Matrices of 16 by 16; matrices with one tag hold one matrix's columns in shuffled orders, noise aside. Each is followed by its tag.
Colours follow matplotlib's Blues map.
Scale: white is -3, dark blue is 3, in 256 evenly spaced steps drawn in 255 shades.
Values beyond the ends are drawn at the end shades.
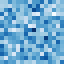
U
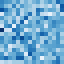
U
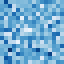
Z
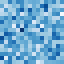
U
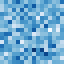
Z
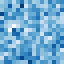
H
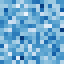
U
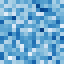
U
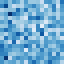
H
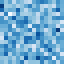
U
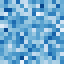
U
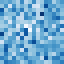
H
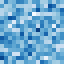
U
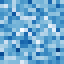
Z
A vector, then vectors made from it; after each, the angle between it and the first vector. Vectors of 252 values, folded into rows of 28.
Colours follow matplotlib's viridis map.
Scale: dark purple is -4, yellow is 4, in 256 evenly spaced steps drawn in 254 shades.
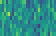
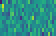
partly opposed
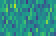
orthogonal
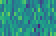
nearly parallel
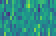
nearly opposite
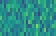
partly opposed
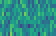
partly aligned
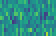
partly aligned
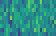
partly opposed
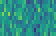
nearly parallel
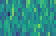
nearly opposite
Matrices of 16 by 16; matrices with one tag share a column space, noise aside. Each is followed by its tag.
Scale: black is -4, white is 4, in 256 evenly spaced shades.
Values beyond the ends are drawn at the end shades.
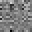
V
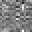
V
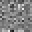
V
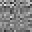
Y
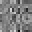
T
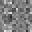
T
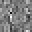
T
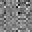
Y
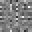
V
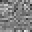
V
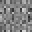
T
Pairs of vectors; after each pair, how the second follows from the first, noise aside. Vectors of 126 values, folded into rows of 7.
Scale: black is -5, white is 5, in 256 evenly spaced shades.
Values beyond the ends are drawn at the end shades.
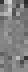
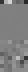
partly zeroed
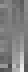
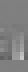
partly zeroed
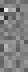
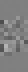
partly zeroed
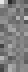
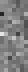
shuffled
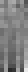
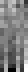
scaled up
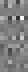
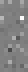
partly zeroed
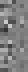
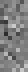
shuffled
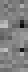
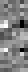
scaled up
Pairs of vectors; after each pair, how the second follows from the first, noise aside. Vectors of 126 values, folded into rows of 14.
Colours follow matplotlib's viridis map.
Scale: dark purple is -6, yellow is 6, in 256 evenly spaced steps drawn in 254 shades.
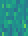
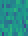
negated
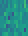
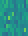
negated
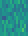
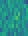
wrapped around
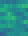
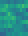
copied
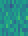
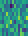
scaled up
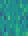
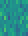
negated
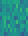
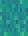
negated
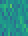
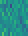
negated
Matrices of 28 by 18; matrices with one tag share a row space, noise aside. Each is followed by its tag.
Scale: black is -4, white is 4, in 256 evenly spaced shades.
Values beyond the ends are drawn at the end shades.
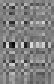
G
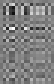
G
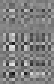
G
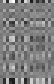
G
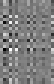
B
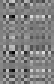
G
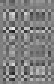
G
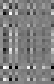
B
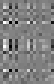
B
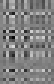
G
